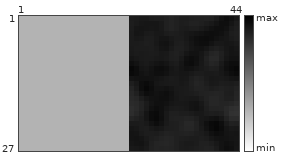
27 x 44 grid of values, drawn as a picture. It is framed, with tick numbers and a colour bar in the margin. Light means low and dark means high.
The table splits into one row of 2 panels. Panel 1,1: low, flat. Panel 1,2: very high, blotchy, faint in contrast.
